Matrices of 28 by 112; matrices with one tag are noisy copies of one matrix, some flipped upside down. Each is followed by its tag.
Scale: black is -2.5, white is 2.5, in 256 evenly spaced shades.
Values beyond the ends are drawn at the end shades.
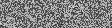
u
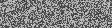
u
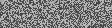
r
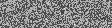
u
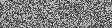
r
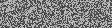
u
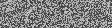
u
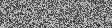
r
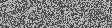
u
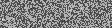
u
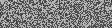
r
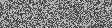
r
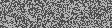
u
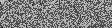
r
